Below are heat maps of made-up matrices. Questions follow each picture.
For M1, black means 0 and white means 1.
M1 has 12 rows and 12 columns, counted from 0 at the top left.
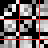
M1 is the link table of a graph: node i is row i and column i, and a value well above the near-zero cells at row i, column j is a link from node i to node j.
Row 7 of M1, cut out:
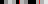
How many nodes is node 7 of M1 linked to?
8
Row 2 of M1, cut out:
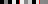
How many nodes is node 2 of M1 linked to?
8
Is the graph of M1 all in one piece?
yes
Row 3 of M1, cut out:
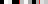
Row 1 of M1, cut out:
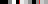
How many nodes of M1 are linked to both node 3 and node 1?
7
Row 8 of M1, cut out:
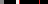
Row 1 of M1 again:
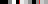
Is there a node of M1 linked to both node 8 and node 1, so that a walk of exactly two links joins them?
no
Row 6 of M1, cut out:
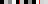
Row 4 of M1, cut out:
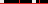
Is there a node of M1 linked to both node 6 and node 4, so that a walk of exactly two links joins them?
no
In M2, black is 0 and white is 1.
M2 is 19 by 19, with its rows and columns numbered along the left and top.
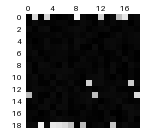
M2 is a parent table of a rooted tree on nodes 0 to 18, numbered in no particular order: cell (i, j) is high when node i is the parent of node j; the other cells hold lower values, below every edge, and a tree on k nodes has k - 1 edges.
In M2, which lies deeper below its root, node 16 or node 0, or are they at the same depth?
node 16
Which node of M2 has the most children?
18
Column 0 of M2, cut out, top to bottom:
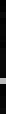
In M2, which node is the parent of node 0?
13
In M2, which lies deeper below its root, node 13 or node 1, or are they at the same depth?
node 1
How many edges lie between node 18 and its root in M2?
1
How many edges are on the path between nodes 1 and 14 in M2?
4
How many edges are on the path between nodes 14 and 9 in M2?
2
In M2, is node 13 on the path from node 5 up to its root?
yes
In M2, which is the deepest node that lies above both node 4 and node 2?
18
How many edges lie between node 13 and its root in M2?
0
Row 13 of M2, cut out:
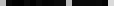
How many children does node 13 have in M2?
3
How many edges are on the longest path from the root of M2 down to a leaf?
2
